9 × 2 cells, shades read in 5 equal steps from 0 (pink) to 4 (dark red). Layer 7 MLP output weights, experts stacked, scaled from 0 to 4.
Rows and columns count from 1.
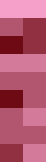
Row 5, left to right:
2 2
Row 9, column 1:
3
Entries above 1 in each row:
0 2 2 0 2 2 1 2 1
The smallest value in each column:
0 0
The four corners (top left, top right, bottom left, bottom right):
0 0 3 1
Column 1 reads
0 2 4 1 2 4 2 2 3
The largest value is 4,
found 2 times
